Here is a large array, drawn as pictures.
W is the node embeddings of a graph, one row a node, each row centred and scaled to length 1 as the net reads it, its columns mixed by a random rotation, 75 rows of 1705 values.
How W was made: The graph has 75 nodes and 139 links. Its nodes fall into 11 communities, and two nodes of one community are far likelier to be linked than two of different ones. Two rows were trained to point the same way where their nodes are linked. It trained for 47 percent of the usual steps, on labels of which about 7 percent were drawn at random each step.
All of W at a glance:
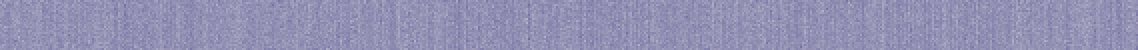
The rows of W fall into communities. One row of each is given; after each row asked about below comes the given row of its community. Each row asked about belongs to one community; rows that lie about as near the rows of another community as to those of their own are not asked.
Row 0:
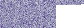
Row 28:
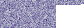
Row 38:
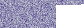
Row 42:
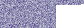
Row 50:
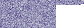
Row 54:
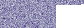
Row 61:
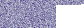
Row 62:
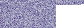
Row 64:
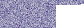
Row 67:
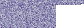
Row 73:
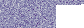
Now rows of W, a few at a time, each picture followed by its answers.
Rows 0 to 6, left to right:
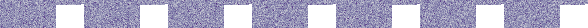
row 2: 64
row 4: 54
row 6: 28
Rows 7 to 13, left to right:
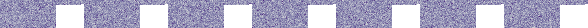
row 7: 38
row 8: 73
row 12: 42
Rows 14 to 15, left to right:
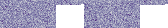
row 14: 62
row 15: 38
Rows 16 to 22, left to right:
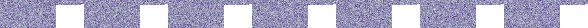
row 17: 28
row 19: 67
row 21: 61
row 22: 38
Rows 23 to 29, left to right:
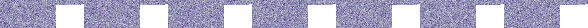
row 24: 50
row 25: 42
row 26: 42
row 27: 64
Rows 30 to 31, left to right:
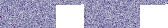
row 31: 73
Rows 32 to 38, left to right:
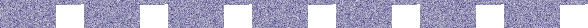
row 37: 42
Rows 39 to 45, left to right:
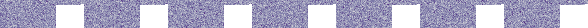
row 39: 61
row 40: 54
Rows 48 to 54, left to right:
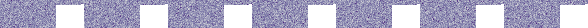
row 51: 73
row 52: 54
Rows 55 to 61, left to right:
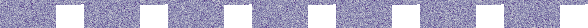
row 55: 67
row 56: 62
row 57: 28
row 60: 62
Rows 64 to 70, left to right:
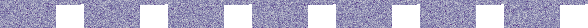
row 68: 61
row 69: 0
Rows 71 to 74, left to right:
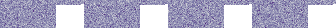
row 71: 61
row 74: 73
